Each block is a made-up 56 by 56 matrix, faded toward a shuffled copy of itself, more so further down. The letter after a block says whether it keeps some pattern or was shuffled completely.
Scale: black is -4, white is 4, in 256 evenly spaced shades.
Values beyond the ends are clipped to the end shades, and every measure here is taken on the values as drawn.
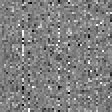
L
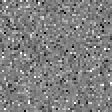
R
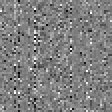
L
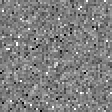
R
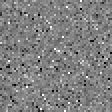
R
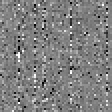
L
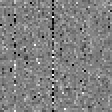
L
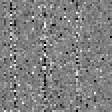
L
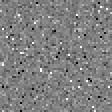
R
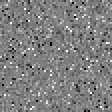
R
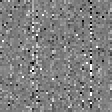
L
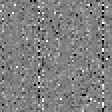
L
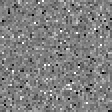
R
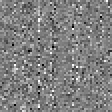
L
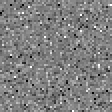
R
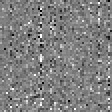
L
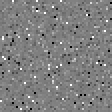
R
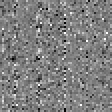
L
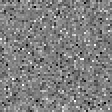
R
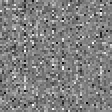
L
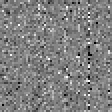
L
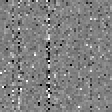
L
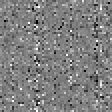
L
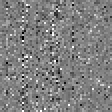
L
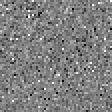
R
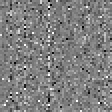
L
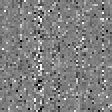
L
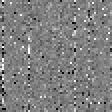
L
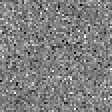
R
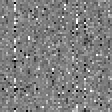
L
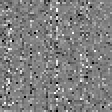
L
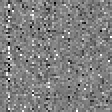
L
